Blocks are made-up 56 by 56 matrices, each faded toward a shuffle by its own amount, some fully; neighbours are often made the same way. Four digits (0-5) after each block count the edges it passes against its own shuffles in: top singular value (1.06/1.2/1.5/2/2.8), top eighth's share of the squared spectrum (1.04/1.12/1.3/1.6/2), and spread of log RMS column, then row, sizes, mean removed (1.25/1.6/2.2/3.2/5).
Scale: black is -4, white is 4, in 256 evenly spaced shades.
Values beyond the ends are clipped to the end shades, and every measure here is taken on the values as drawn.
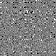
4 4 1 2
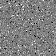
1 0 0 0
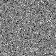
0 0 0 0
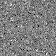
0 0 0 0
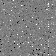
2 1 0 0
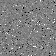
0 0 0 0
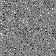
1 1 0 1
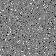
0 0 0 0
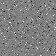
0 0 0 0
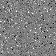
0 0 0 0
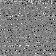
1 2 0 3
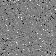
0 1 0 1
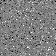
0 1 0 0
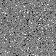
2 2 0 0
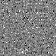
3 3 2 1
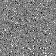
3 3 1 0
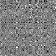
4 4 2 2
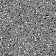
1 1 0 0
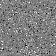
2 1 0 0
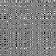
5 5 3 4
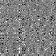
4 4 2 2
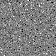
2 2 0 0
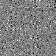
3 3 1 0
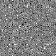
4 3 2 2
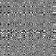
4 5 2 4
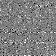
2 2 0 2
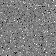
0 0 0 0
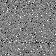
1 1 0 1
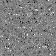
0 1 0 1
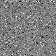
1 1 0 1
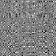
4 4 3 3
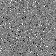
2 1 0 0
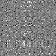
4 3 2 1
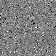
2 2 0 0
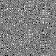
4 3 2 2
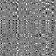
4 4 3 3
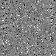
1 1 2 0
